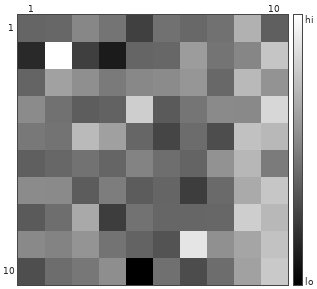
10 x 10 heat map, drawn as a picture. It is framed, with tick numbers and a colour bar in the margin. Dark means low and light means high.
No single row or column stands out from its neighbours. The top left is the roughest part. Overall the values sit about 50% of the way up the scale. The right part is higher, past a seam about 80% of the way across. The bottom middle is the ninth with the lowest average.
